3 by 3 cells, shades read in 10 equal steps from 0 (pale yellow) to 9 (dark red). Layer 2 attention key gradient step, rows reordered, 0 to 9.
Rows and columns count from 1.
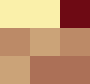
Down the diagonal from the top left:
0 3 5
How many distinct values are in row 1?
2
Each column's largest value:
4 5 9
